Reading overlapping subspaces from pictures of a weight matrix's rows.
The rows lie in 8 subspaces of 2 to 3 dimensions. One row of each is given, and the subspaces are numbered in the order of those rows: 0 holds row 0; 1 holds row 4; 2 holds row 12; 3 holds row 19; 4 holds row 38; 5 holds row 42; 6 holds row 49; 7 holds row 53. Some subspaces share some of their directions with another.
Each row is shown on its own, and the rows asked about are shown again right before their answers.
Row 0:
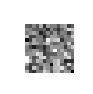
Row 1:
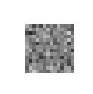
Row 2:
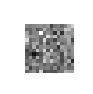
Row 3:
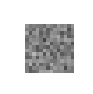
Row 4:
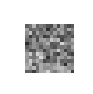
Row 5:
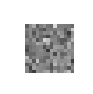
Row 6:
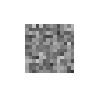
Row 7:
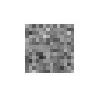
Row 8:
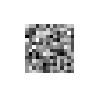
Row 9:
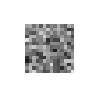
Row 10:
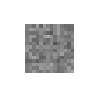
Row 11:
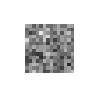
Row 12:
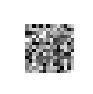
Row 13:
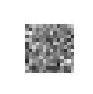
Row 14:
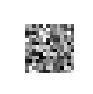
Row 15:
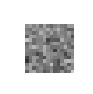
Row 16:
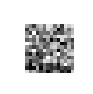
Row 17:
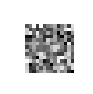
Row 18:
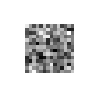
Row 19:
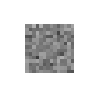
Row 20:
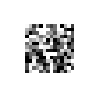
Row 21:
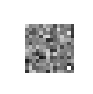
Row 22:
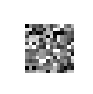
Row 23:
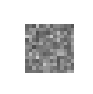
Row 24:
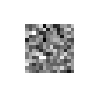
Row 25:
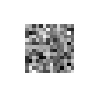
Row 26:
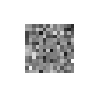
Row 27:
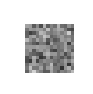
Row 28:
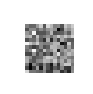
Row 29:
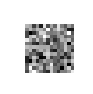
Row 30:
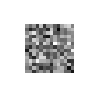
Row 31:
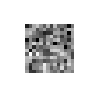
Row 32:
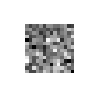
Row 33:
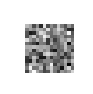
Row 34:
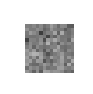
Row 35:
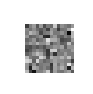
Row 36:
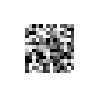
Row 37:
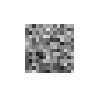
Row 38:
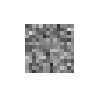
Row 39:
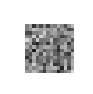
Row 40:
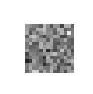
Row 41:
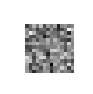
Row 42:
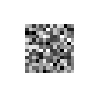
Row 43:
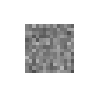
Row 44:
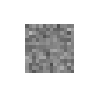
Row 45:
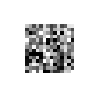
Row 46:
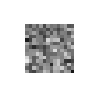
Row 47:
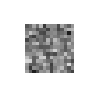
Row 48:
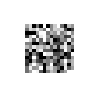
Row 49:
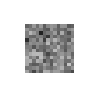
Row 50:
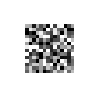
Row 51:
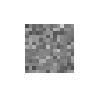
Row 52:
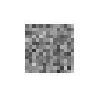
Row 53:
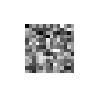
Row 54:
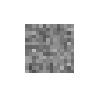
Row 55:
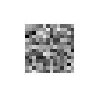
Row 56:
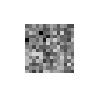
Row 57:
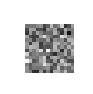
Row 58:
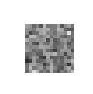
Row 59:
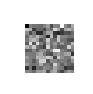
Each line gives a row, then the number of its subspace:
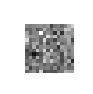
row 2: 6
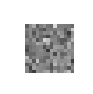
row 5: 2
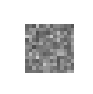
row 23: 3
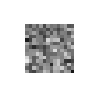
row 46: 0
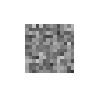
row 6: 3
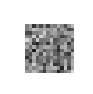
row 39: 2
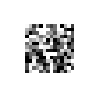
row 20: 5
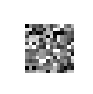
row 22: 7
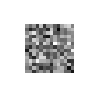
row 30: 3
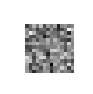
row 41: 4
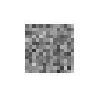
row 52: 2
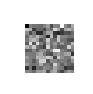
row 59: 7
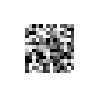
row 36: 4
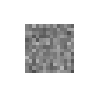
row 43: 2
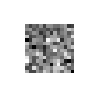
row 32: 0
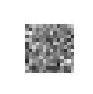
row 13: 0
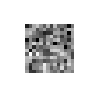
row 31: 3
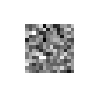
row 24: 2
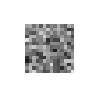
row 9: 0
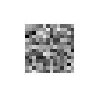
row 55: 3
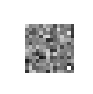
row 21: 2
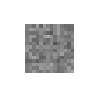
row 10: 3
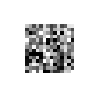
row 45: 6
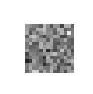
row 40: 5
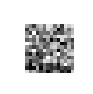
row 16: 1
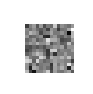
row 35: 2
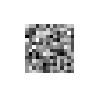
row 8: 3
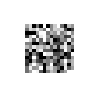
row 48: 2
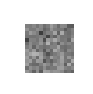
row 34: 6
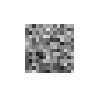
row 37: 1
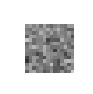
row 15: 0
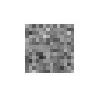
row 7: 1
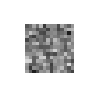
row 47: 5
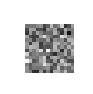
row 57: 5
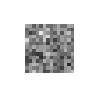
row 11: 6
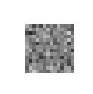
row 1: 0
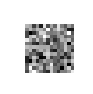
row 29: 7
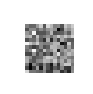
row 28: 1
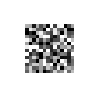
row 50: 5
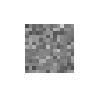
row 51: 7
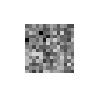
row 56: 6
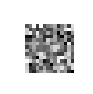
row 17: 3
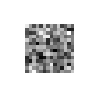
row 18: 7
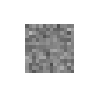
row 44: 4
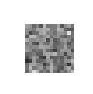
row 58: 5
